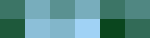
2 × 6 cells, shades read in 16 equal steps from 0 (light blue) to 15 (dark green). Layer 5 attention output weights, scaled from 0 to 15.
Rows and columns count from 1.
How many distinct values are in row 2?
6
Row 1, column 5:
10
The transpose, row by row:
10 13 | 4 2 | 7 3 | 4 0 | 10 15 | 8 11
